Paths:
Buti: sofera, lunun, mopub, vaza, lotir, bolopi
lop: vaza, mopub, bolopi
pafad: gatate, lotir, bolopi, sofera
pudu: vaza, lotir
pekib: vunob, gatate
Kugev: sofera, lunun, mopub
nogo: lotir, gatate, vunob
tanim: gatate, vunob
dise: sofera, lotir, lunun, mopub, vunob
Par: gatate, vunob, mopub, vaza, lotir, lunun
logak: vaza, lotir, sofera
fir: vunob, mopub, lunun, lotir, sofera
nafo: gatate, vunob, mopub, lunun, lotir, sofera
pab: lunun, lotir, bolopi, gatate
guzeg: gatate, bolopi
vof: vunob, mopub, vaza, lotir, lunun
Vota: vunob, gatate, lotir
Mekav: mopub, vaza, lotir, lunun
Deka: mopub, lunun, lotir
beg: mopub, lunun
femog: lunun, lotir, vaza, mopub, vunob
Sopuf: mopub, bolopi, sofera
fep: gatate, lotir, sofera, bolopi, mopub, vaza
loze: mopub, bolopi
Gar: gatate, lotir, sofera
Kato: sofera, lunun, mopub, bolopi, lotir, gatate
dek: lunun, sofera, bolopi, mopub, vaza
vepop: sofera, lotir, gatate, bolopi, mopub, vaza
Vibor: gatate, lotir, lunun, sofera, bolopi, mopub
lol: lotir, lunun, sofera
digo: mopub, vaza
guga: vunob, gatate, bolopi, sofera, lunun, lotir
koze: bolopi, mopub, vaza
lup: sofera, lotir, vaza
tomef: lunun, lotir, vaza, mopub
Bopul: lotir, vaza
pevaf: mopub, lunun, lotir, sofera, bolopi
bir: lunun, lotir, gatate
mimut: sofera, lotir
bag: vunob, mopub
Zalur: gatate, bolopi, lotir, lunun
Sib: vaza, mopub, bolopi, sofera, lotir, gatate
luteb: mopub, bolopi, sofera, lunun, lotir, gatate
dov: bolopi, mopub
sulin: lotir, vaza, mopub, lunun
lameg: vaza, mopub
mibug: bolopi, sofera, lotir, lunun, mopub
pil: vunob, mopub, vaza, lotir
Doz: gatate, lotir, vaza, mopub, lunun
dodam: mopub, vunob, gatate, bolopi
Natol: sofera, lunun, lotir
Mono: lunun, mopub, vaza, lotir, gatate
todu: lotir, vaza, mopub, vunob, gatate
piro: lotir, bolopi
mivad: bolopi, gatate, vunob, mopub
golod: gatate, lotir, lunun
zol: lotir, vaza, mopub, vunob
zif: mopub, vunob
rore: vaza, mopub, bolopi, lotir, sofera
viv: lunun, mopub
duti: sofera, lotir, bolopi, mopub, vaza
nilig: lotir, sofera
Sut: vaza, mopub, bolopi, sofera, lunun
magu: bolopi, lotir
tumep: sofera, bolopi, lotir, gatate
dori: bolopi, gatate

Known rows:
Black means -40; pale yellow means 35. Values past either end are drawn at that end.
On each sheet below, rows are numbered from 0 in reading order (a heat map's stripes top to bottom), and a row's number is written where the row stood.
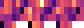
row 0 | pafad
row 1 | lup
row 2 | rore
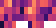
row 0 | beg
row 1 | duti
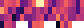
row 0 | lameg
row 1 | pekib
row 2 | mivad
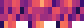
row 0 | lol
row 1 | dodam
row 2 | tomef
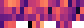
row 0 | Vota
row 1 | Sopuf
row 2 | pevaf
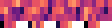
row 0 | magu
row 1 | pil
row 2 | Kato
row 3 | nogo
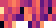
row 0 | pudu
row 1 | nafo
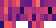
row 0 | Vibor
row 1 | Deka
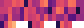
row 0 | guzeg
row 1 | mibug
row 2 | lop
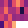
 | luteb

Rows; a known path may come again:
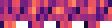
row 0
lol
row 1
fep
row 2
Sib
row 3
pafad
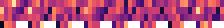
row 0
lup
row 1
logak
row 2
Sopuf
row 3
duti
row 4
Gar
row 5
Deka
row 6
Sut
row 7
dov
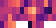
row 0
guga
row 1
tumep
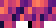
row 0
lameg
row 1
sulin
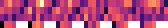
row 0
Doz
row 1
Bopul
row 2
femog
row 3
nafo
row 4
mibug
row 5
Vota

